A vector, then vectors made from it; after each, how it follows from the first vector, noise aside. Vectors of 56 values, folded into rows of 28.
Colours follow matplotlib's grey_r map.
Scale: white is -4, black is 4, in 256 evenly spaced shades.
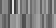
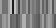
negated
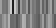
negated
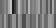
sign-scrambled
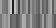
negated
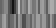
sign-scrambled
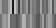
negated
